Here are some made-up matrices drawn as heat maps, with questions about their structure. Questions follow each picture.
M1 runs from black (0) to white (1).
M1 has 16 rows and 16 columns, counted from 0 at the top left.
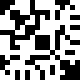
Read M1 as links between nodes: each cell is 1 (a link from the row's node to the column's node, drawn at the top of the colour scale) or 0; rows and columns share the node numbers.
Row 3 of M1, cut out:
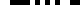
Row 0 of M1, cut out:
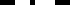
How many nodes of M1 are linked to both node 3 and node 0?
2
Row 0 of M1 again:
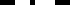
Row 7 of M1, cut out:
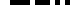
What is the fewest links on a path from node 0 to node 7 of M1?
1
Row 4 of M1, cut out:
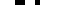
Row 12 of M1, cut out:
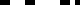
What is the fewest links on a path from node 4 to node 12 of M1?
1
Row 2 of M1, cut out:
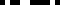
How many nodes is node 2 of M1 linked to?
8
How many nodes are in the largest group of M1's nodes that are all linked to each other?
5
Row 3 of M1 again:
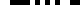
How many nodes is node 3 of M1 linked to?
7
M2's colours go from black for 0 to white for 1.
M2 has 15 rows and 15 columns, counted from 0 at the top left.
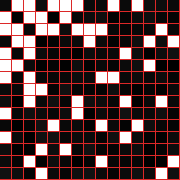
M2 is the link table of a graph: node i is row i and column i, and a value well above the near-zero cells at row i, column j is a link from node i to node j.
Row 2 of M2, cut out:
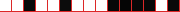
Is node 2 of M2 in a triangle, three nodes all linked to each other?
yes
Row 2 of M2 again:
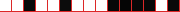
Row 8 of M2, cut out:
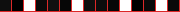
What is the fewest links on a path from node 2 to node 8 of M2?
1
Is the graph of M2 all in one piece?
yes
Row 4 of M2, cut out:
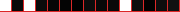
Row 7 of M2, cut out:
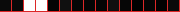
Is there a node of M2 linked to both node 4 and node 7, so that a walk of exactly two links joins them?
yes
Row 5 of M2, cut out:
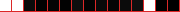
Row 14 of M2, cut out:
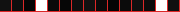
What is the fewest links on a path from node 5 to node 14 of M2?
3
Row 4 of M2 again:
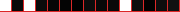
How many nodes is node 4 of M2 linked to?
3
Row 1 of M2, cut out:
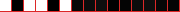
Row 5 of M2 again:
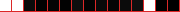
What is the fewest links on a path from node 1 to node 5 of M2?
1
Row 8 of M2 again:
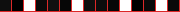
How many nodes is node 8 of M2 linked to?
4
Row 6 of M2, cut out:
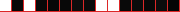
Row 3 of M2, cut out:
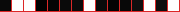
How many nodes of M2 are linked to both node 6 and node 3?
1
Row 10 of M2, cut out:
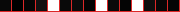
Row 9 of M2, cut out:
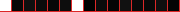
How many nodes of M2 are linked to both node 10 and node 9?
0
